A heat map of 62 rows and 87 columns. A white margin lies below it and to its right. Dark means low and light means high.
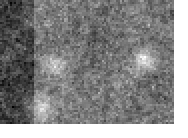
There are three bumps. The right part is higher, past a seam about 20% of the way across. The middle right is the ninth with the highest average.
